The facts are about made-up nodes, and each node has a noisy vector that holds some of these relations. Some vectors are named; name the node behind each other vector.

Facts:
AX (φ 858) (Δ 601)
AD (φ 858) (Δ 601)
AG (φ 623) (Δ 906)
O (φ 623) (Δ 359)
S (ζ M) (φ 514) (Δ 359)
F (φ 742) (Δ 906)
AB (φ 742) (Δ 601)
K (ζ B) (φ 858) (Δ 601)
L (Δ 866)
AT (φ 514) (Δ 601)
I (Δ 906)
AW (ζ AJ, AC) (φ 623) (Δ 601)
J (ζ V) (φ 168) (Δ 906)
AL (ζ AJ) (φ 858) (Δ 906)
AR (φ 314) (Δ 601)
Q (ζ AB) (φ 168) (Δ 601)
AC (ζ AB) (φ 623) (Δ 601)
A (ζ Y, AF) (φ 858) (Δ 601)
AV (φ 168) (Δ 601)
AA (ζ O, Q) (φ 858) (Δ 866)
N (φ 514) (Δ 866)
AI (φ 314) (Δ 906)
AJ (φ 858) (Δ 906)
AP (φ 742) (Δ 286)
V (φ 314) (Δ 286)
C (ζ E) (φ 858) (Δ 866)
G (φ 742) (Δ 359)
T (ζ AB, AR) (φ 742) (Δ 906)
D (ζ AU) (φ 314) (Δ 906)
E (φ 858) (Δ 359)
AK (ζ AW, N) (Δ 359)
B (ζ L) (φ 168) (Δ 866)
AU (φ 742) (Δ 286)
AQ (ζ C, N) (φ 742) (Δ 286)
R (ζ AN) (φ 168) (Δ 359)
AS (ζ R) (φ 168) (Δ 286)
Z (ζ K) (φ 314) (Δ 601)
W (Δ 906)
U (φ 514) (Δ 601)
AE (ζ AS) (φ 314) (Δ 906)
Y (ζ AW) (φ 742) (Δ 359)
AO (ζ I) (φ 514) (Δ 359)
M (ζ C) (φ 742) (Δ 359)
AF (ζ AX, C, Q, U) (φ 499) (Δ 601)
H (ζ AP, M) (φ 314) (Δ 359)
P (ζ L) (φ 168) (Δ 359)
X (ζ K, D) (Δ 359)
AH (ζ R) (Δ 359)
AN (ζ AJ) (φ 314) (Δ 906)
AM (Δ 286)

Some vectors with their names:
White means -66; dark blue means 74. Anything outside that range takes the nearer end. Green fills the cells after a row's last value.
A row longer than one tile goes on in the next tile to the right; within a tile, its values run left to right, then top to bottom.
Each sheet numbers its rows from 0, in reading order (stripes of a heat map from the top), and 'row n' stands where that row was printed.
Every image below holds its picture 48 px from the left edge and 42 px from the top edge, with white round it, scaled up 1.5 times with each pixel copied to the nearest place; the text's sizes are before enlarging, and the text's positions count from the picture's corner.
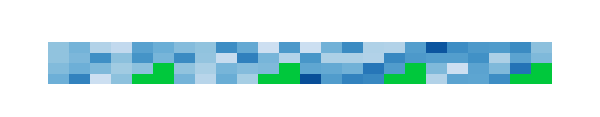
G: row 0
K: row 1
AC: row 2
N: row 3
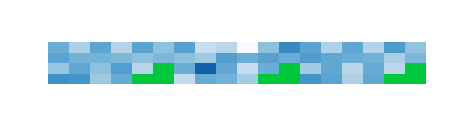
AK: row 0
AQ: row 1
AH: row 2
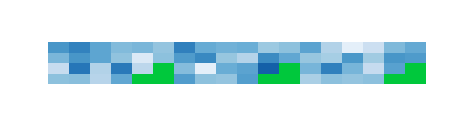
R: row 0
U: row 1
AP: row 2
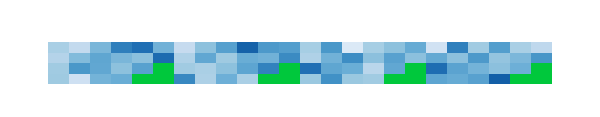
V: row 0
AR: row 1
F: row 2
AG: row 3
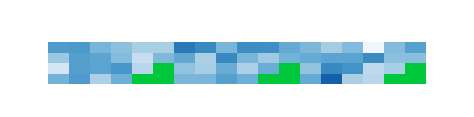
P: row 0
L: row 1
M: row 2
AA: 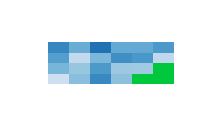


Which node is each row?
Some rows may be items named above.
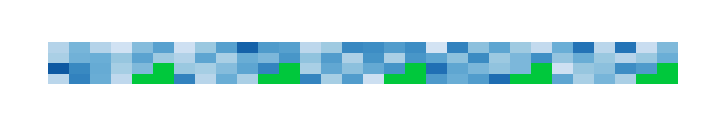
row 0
T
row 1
AR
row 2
Z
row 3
AG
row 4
AV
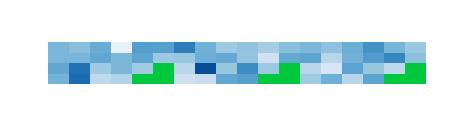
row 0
Y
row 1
AS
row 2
E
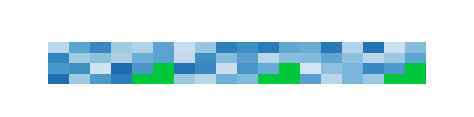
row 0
AW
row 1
AN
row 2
AV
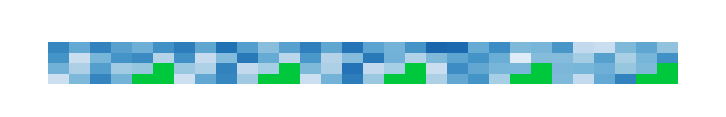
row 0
AA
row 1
C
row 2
C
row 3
B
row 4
AM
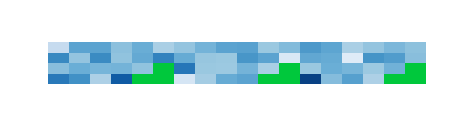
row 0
O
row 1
AL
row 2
AF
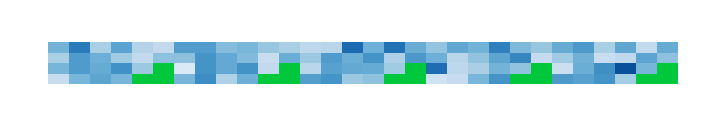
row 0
J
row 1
P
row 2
H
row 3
AJ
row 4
Q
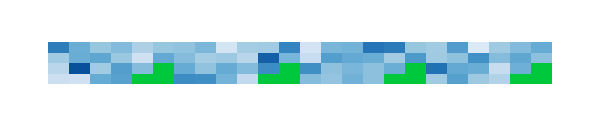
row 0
AS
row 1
AB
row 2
AI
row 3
F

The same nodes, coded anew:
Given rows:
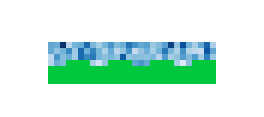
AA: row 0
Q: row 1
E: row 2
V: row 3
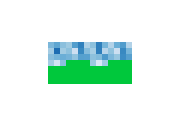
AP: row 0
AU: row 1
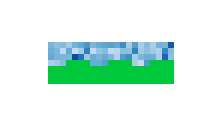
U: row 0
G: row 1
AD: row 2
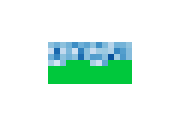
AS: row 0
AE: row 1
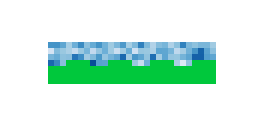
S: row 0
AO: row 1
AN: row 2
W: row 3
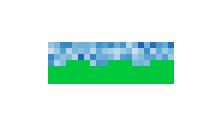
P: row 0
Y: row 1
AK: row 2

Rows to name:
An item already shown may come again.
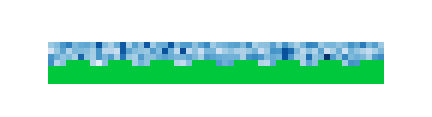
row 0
P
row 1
V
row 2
C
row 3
AQ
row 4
G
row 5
AG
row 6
N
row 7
Y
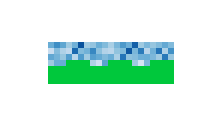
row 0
H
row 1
AR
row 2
AF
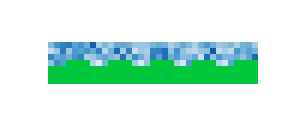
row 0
O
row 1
AF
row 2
J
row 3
AR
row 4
F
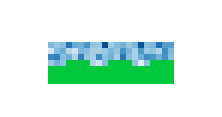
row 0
R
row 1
B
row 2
AM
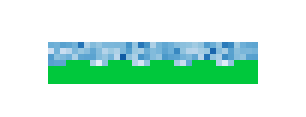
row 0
M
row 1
AV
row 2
L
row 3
AR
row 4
L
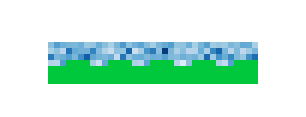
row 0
T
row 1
AR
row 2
AJ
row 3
Z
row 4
AB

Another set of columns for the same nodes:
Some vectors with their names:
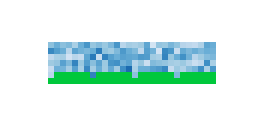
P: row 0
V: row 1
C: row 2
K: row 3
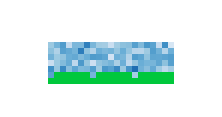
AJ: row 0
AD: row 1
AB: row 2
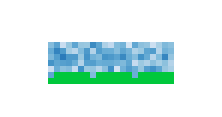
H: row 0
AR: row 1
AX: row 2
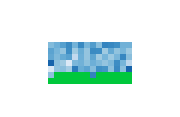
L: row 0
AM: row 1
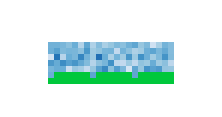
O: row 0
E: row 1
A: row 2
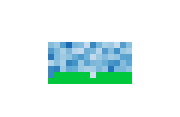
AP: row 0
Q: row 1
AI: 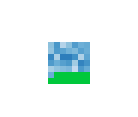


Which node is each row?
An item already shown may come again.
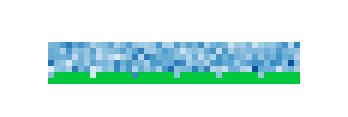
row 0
L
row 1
B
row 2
V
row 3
N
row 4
Z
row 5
AG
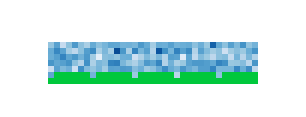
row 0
H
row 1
AS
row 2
R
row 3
J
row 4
N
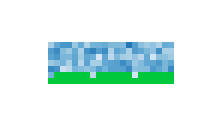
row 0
G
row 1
J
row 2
AV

